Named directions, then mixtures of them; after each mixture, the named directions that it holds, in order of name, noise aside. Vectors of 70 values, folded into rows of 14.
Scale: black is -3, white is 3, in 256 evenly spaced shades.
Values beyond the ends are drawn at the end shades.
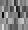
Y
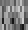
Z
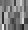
Y, Z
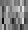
Z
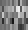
Y, Z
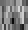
Z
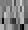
Z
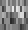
Y, Z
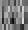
Z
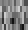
Z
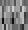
Z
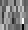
Y, Z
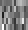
Y, Z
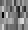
Y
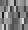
Y, Z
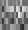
Y, Z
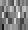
Y
